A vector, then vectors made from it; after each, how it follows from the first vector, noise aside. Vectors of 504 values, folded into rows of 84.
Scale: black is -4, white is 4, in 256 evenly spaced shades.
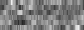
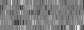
partly zeroed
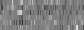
partly zeroed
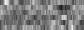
reversed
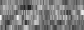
wrapped around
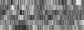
wrapped around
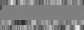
partly zeroed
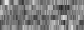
reversed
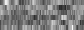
reversed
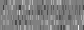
partly zeroed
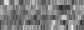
reversed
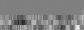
partly zeroed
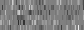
partly zeroed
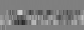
partly zeroed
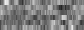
reversed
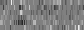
partly zeroed
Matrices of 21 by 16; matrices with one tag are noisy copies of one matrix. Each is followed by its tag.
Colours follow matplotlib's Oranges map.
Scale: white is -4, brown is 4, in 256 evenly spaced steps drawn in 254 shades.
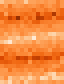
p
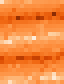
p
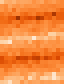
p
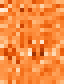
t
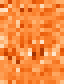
t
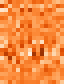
t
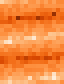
p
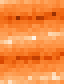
p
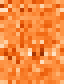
t
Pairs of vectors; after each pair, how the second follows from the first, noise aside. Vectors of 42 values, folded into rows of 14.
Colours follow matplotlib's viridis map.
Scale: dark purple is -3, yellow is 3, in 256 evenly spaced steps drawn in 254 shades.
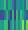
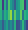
wrapped around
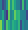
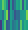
negated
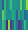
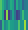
wrapped around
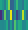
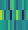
negated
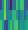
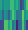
reversed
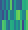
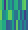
reversed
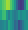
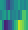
reversed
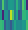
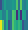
wrapped around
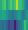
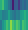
reversed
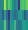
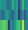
reversed
